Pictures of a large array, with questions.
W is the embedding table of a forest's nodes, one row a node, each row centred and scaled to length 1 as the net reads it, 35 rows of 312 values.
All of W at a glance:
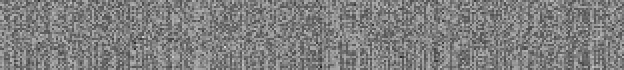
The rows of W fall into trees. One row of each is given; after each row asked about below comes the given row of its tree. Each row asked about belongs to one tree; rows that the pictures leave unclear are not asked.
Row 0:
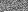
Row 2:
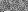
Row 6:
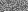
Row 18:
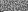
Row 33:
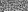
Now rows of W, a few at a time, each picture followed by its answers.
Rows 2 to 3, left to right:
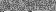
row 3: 33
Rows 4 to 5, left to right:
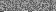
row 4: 18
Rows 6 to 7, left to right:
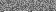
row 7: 2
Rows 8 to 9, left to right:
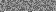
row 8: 2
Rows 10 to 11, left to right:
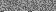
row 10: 18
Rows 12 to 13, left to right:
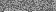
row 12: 33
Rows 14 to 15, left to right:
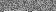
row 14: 33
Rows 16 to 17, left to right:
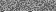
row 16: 6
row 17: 6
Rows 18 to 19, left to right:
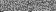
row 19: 33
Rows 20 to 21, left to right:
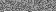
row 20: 6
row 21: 0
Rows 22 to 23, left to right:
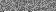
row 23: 0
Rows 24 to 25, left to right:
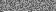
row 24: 0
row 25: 2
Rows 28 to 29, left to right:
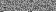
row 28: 18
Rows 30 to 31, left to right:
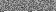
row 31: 2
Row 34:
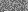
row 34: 2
